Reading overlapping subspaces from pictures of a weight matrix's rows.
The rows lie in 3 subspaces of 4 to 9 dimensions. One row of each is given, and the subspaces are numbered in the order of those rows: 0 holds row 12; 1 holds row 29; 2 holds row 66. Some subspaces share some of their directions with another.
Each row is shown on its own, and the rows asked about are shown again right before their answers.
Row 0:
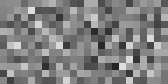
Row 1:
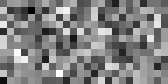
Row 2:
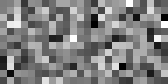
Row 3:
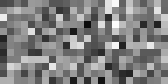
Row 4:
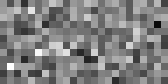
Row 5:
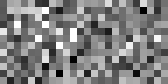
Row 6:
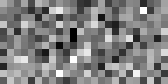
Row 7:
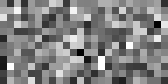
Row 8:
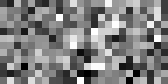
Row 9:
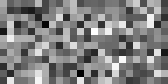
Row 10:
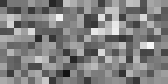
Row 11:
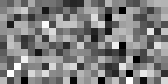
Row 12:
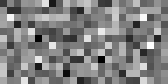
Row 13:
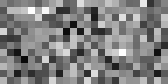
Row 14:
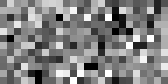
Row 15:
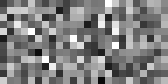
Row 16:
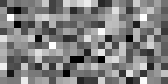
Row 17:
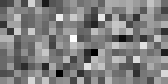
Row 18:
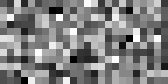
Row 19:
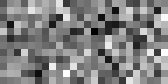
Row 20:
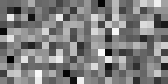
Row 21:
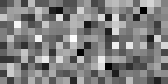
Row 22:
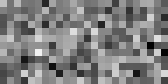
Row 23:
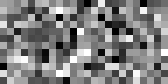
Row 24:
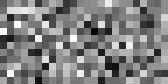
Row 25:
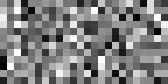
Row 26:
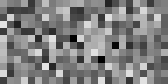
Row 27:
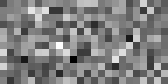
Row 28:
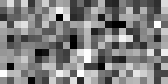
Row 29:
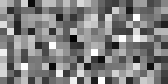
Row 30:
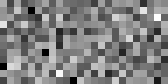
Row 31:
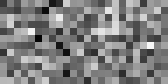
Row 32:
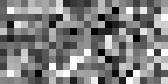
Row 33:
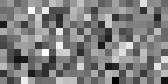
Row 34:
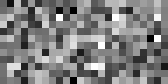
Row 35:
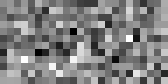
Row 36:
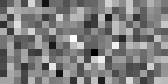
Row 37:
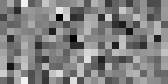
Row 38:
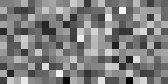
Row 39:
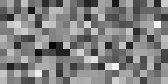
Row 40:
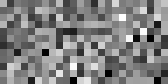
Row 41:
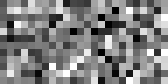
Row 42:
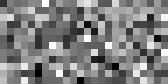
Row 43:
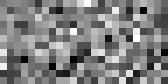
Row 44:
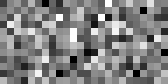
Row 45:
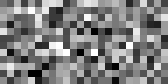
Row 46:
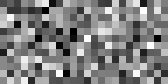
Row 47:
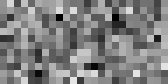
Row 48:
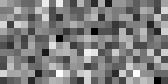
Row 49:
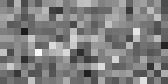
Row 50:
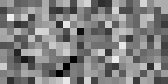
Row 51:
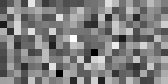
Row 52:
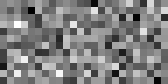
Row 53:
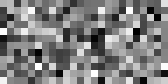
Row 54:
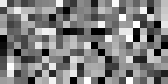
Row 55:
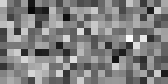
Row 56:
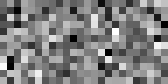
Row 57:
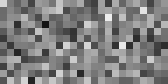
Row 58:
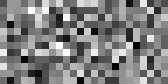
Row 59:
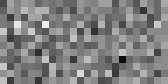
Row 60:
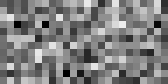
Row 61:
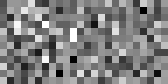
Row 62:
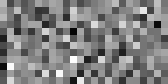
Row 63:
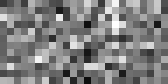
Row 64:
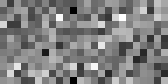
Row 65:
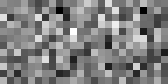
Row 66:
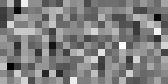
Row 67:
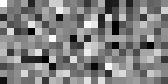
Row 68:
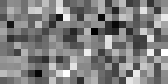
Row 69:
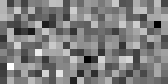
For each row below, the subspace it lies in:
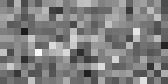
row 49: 2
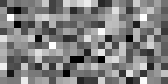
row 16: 0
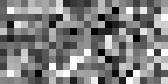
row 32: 1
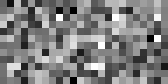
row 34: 2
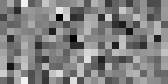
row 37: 2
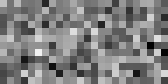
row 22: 0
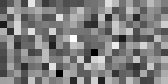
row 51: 1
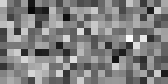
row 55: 1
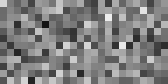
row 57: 2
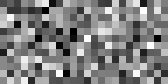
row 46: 0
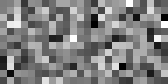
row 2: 2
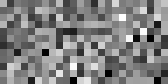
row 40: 2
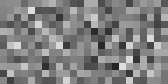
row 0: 2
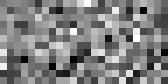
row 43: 1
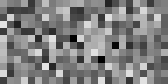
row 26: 2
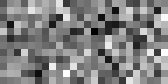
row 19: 1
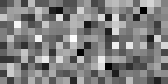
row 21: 2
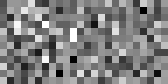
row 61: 0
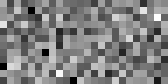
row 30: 2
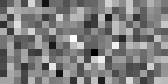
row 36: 1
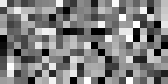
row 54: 2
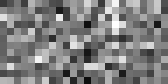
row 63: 0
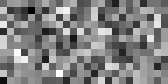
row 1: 2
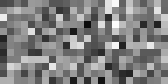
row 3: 0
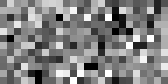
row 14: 2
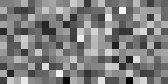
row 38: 2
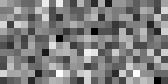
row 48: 2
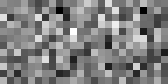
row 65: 1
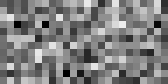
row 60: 0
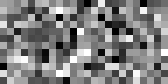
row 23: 2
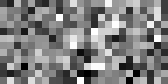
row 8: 2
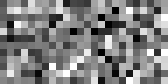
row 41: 1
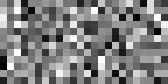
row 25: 2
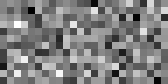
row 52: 2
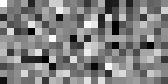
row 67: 0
